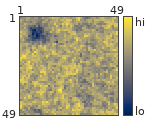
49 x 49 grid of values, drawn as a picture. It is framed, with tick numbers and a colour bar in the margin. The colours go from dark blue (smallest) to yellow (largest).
Odd rows or columns: none. Average level on the scale: 70%. Grain: blotchy. Dips: one, in the top left.
